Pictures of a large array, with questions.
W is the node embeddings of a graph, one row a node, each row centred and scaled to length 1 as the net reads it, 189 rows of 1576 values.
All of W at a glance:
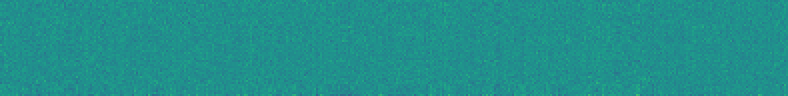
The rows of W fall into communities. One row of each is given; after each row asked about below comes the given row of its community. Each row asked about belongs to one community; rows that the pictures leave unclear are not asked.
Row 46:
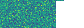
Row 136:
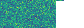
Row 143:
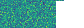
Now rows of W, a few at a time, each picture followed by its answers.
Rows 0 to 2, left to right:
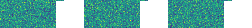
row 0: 46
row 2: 46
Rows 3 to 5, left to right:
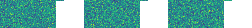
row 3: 136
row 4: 143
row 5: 46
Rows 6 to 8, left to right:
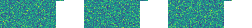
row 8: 143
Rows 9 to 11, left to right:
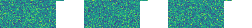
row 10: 143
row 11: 143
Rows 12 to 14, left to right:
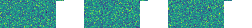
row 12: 46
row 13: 143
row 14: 136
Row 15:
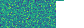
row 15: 143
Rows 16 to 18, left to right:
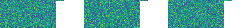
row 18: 143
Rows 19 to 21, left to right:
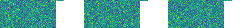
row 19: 143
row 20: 46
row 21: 143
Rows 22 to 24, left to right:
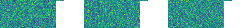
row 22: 143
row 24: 136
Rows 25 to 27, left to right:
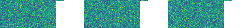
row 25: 136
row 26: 46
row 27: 143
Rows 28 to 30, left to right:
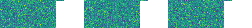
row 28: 136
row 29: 143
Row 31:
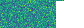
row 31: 136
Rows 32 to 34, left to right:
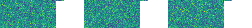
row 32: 136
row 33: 143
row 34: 143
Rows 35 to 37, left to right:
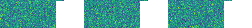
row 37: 46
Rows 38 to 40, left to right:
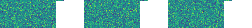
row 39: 136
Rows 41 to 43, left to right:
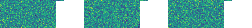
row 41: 46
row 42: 143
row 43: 46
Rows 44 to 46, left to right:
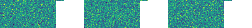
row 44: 143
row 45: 143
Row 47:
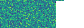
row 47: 143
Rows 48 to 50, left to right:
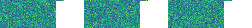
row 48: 46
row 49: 136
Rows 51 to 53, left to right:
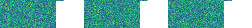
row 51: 143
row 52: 136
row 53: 136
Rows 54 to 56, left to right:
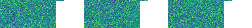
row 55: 136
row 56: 136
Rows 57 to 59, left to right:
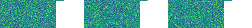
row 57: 143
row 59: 46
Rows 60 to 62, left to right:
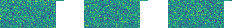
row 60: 46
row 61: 136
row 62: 143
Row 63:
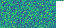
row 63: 143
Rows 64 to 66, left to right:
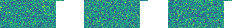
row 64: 136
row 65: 136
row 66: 136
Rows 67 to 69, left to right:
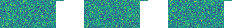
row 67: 143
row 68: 136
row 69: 46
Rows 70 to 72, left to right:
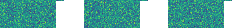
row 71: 46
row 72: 136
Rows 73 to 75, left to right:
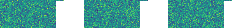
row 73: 143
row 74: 136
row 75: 143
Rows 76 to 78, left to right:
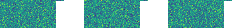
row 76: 46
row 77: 143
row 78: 136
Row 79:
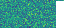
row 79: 143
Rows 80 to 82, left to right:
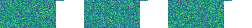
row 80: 136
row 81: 46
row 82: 136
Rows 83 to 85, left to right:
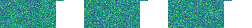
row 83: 136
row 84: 46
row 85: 136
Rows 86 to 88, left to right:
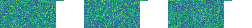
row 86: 136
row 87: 143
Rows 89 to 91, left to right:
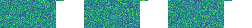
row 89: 46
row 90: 143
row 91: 143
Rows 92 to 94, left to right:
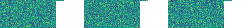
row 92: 46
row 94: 143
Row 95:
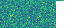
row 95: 136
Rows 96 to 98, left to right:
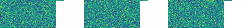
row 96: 143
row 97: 136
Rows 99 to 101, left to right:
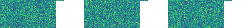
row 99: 143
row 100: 46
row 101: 143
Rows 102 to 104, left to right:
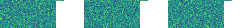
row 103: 143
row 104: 143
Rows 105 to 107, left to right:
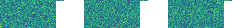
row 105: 136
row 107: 143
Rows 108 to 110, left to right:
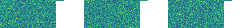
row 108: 136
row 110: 136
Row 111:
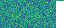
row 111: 143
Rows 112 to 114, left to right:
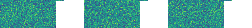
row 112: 143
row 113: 136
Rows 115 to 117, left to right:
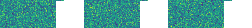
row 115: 46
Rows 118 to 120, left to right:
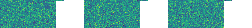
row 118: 143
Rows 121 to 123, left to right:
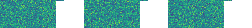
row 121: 136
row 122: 136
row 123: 136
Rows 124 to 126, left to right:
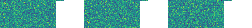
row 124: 46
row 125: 46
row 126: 136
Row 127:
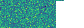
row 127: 143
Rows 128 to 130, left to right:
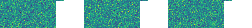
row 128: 136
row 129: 143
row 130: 136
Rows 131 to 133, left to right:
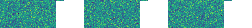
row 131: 46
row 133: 136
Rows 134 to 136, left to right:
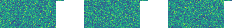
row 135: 143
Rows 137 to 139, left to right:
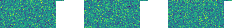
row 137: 136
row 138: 143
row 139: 46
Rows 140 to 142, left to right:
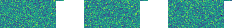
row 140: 143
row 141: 136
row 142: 46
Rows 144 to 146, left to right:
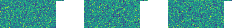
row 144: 143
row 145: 136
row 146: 136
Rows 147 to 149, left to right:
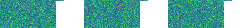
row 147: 136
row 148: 136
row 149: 136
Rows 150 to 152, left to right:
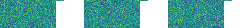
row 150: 46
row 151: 143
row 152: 143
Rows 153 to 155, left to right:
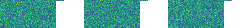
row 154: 46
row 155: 143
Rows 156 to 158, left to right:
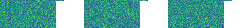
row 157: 136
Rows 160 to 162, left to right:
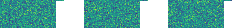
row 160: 46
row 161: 136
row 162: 46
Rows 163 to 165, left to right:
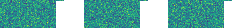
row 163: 46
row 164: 136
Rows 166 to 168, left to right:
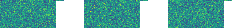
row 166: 136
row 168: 143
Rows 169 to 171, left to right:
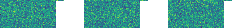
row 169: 143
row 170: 143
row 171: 46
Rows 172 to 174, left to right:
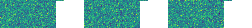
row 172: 143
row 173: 143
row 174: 143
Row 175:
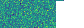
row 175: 46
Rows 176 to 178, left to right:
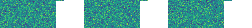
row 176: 143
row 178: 143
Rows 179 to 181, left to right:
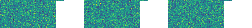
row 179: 143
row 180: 143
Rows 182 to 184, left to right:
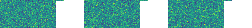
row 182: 143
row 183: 143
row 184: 143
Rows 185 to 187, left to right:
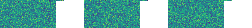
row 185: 46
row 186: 136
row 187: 143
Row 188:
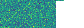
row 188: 143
